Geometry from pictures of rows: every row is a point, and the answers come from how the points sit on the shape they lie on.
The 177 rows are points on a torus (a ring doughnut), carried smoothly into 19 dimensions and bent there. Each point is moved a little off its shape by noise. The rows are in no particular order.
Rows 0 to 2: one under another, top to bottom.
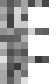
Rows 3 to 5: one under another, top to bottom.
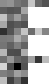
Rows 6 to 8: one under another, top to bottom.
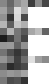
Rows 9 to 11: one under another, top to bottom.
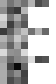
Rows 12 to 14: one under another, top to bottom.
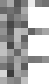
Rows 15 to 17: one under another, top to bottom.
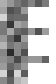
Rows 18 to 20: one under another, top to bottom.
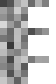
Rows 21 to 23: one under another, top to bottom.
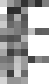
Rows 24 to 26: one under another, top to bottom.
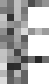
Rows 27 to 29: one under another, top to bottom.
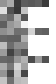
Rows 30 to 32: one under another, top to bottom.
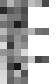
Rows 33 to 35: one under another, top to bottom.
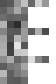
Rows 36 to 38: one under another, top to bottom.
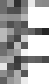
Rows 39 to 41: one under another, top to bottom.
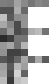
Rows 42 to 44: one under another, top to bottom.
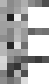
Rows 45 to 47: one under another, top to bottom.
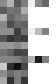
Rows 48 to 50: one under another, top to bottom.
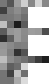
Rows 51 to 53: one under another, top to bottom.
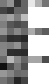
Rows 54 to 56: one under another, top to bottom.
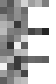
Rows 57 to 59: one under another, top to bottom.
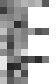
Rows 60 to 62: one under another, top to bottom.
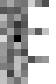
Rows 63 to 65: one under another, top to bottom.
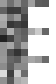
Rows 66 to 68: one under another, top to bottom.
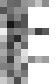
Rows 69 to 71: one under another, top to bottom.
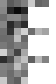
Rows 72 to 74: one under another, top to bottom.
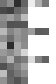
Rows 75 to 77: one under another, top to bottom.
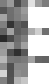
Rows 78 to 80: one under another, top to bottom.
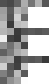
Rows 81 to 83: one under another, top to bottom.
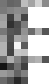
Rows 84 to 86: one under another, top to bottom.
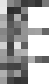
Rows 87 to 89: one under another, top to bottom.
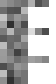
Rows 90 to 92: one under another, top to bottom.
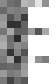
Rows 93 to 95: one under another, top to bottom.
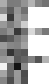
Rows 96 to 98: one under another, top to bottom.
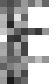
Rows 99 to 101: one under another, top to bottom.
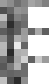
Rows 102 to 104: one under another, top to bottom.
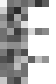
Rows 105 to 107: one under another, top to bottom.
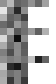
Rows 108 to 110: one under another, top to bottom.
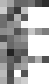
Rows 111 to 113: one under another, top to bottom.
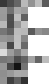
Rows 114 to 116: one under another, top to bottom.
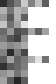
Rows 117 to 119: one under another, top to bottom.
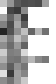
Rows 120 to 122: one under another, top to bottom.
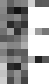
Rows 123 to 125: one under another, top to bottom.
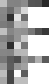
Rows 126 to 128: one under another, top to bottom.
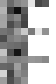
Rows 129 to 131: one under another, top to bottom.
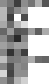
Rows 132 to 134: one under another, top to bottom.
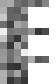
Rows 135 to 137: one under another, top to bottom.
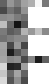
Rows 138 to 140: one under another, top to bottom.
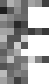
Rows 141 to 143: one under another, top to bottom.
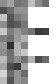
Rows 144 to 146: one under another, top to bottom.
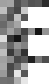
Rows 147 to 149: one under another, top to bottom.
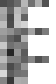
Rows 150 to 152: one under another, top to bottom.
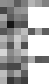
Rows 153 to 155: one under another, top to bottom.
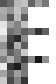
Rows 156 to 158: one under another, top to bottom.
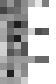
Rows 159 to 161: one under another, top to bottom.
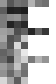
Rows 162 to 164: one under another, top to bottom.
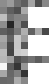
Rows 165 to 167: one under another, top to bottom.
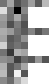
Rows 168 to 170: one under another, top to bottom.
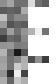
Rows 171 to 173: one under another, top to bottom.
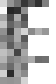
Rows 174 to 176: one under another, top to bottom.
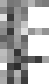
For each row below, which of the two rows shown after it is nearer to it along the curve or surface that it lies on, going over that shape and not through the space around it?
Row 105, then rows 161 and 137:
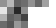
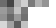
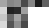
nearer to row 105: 137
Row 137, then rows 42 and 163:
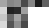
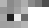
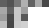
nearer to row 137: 42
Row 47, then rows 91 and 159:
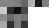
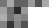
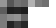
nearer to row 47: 159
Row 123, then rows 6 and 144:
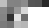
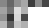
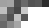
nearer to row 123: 144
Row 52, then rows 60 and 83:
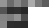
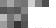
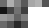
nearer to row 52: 60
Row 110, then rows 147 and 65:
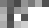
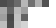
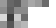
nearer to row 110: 65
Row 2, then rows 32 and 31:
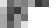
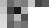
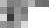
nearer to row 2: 32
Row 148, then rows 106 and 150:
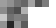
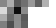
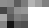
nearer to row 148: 106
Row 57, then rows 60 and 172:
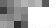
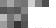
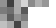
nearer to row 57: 172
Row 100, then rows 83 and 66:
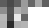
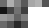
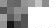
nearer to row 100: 66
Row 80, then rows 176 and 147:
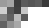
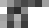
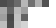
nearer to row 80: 176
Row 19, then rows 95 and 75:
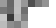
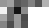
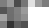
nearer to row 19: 75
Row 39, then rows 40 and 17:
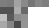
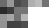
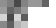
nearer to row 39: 17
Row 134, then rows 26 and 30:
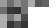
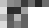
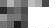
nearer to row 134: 30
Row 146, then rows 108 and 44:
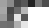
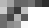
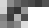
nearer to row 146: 108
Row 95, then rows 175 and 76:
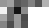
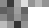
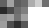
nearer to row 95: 76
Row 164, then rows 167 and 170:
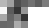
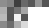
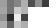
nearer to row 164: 167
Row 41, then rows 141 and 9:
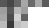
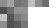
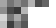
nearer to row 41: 141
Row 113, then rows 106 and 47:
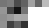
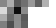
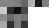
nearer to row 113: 106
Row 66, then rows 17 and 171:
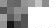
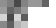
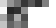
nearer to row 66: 17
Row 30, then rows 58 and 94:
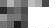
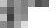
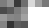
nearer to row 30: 94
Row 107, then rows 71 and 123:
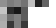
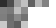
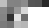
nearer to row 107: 123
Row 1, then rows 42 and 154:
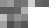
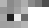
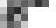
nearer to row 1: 154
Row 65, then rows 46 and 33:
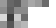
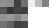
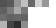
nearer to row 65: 33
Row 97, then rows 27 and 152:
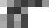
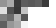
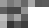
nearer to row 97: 27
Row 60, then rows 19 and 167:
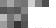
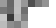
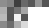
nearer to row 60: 19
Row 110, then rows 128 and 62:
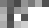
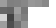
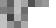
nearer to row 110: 128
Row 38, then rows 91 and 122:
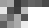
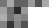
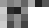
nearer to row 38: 91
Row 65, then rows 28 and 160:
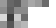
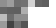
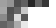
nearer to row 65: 160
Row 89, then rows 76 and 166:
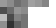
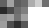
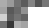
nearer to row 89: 76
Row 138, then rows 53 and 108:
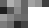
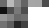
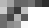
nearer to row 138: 53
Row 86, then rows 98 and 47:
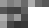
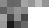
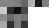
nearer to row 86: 47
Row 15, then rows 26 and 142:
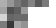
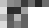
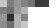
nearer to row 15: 142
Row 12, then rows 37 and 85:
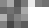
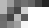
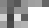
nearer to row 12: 85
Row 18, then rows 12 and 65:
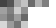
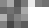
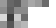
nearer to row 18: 65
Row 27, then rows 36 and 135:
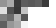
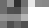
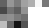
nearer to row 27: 36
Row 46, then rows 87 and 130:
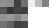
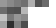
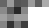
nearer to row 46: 130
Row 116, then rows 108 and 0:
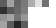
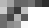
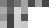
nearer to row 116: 0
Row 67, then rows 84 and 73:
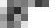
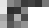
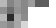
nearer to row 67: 84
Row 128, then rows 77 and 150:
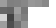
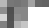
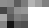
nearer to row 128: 150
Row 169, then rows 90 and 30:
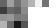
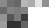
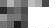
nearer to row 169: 90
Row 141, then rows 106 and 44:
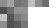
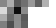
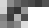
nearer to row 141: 106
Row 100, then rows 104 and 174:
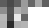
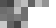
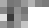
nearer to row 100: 174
